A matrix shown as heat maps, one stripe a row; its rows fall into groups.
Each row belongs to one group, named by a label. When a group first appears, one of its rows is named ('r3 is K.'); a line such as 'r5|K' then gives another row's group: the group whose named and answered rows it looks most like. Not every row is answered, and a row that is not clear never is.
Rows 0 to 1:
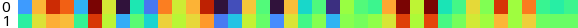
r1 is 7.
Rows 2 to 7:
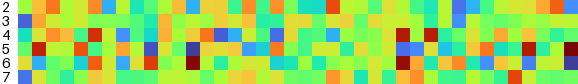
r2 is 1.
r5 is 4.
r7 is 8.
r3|8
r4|7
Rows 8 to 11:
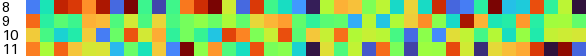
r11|1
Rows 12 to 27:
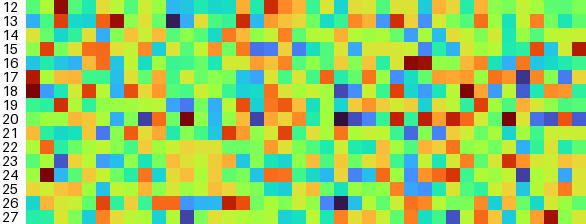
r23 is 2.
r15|4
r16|8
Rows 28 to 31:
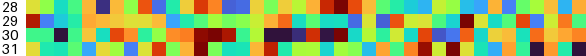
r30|2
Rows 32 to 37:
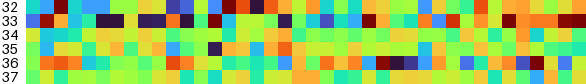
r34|8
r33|2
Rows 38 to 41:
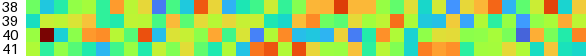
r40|4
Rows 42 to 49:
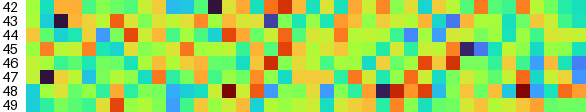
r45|1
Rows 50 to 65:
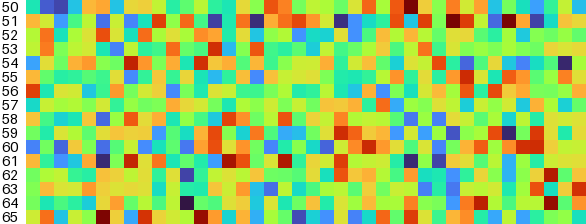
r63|4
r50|8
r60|2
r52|4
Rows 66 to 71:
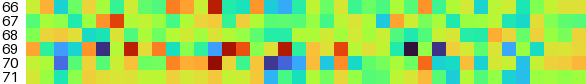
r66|2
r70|2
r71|2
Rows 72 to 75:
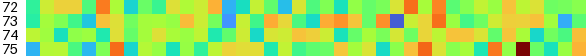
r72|7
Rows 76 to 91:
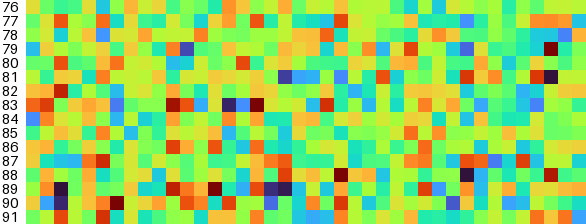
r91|1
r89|2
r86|2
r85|7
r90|2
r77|1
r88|1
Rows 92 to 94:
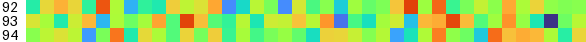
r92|7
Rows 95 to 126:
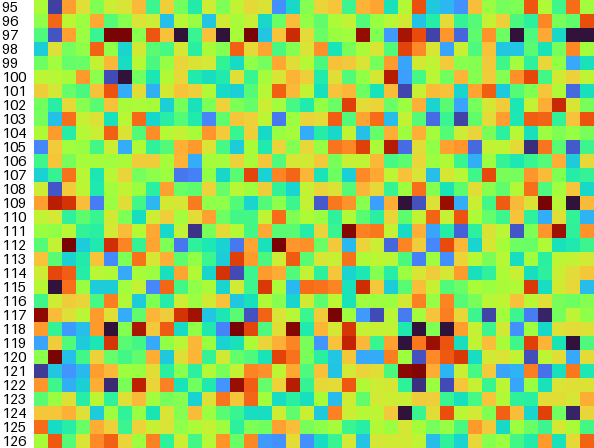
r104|4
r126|4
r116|7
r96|4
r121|8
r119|8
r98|8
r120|4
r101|8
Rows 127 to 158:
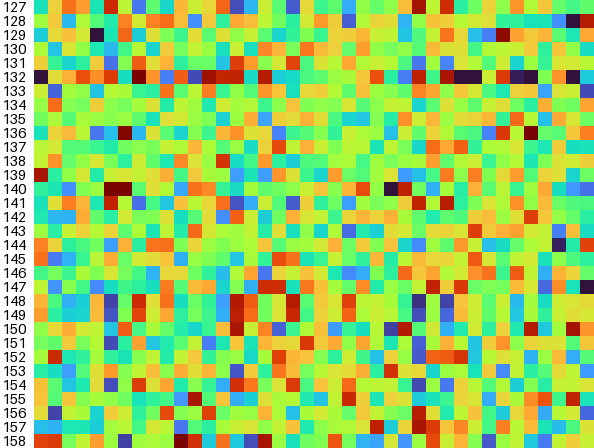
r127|7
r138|2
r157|8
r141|7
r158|2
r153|8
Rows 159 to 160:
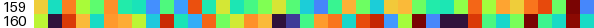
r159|1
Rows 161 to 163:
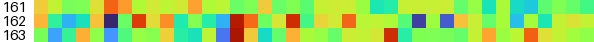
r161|2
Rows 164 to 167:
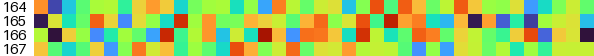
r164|8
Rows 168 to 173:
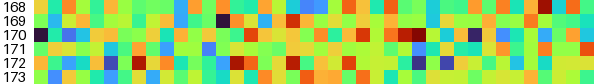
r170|8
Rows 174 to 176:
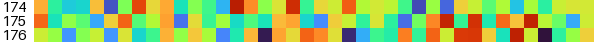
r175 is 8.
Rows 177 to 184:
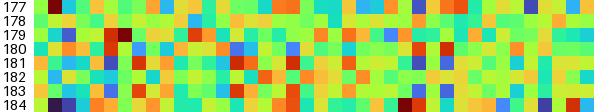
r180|7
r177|4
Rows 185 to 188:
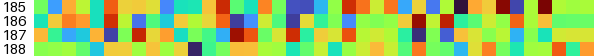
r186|7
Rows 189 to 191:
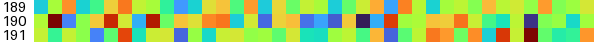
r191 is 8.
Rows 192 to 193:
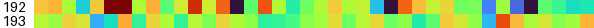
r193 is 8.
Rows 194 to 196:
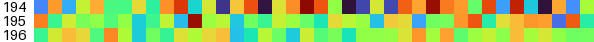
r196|7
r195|1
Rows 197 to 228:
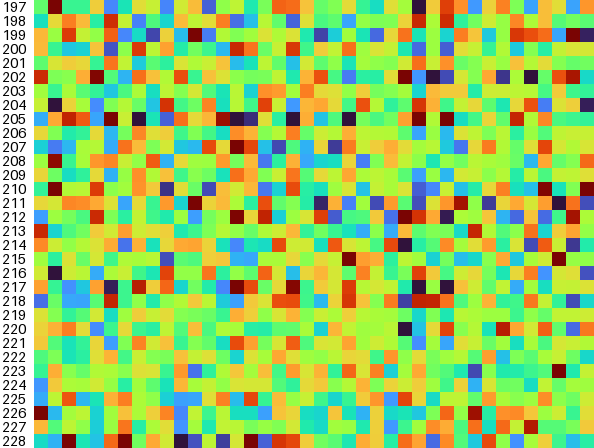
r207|2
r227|8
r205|7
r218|8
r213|8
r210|4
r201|7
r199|1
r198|7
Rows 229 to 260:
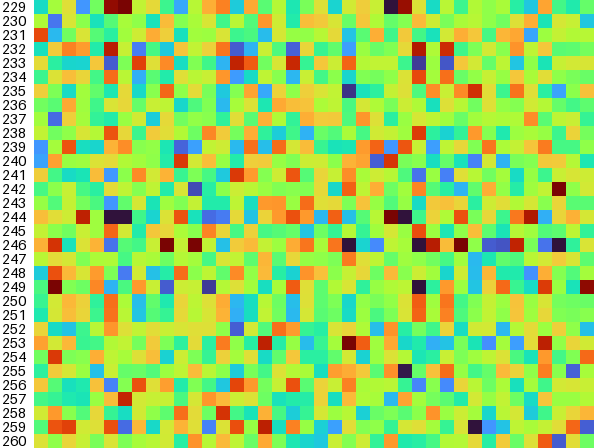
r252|8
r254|4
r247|1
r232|7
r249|4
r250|7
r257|2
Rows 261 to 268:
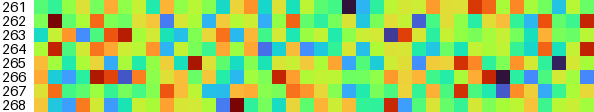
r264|4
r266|8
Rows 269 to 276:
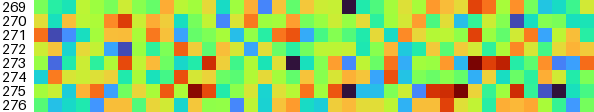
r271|8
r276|8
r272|2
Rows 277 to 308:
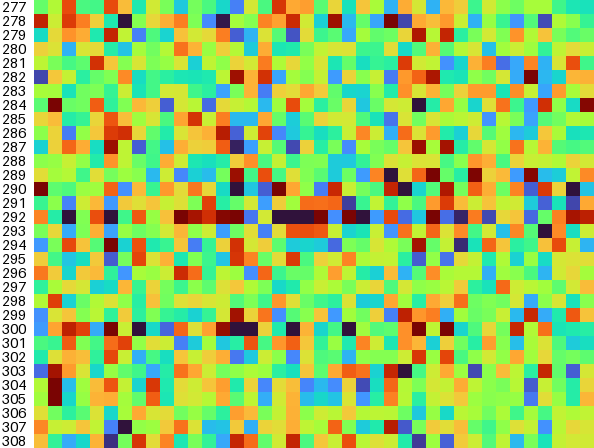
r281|8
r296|2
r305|4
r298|4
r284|4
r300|7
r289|8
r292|2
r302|7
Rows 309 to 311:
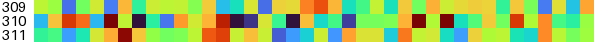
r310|7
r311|2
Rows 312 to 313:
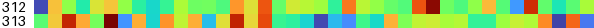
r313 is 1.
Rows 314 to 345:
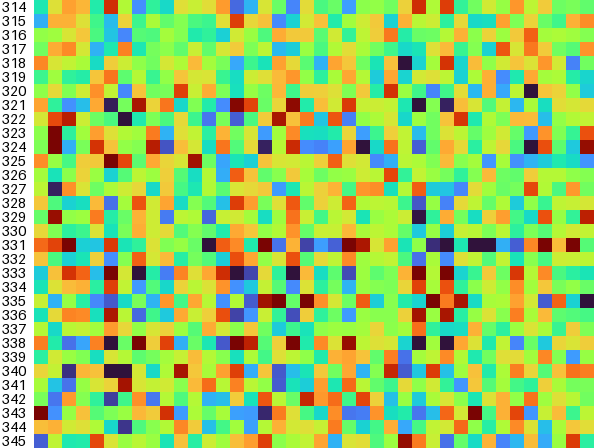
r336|7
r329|4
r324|4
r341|2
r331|1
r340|2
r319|8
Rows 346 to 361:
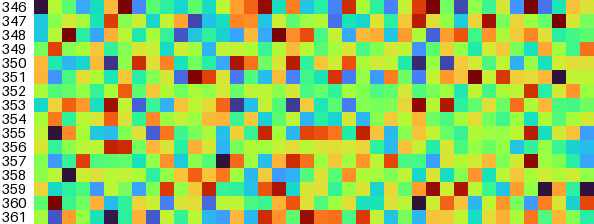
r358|2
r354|4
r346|8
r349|4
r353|7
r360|4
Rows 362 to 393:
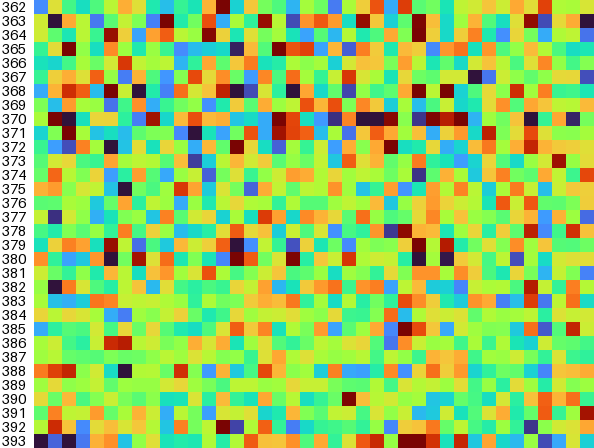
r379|7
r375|2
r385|8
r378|8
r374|4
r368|7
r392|2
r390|1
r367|1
